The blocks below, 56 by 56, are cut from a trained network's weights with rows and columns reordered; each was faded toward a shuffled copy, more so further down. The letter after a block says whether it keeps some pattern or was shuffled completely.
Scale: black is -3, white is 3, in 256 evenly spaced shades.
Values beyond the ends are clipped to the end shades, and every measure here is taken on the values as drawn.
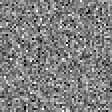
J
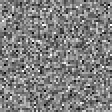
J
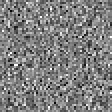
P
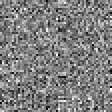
P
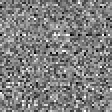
P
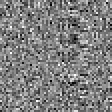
P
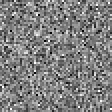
J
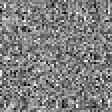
P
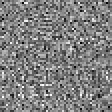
P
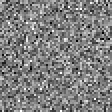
J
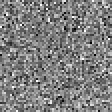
J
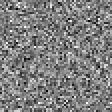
P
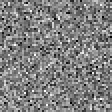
J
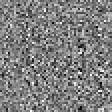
P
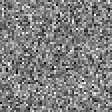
J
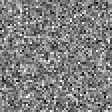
J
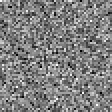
J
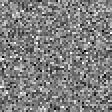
J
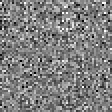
P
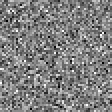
J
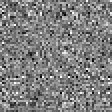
P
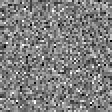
J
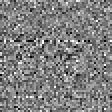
P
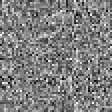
P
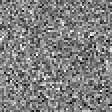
J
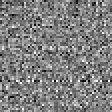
P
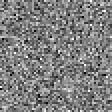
J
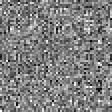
P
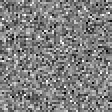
J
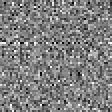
P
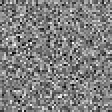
P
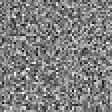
P
